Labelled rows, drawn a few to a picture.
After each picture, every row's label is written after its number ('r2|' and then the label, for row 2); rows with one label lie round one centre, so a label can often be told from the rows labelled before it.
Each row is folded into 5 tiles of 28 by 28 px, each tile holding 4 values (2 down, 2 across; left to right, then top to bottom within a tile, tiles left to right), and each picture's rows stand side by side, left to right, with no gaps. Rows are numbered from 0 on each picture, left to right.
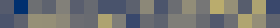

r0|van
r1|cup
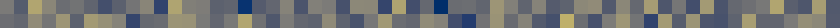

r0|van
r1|van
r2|cup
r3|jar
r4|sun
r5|cup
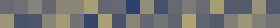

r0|sun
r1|cup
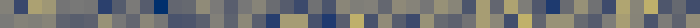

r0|van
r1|jar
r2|jar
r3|sun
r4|sun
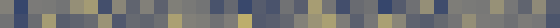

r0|cup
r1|van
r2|van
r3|cup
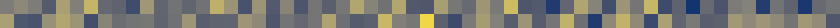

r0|sun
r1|cup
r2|cup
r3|sun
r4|sun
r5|van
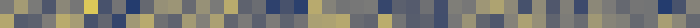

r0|sun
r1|sun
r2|van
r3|cup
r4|van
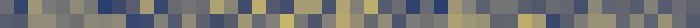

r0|van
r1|cup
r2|sun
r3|van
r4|van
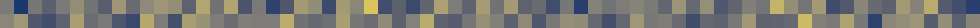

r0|jar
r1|sun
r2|sun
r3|sun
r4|jar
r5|cup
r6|sun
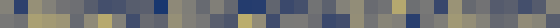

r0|van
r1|van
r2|jar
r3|van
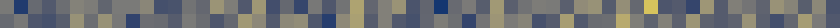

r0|jar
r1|cup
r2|jar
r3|jar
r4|sun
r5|cup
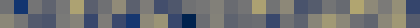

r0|jar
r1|jar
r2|cup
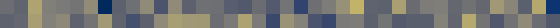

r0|van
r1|van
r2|jar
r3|cup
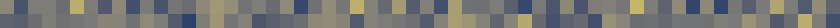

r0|cup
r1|jar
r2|cup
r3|van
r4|cup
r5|cup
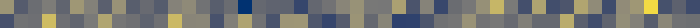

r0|cup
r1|van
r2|jar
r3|cup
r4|sun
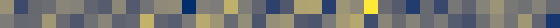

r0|cup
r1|sun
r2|sun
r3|jar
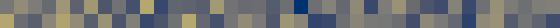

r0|sun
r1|cup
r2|jar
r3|jar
